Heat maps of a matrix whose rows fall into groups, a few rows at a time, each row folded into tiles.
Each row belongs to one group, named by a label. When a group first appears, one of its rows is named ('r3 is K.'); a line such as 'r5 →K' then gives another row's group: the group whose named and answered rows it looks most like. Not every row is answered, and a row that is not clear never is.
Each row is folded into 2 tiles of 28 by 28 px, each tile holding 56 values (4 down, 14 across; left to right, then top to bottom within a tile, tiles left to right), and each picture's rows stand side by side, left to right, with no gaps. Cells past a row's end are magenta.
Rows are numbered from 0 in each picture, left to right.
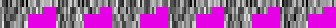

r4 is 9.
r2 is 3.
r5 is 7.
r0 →7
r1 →9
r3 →7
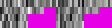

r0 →9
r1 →7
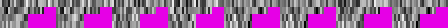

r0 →7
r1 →7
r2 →9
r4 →9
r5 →9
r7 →9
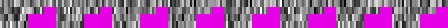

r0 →9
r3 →7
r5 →9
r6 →7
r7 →3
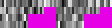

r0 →3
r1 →7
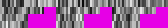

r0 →7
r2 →9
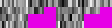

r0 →9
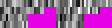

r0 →9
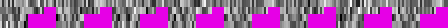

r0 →9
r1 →3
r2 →9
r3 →9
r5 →3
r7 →3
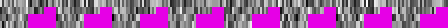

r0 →9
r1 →3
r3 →7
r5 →9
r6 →3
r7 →3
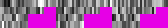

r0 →7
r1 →7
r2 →3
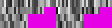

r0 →3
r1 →3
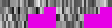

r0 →9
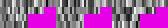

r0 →9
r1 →3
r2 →9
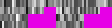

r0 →7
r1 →3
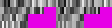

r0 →7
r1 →7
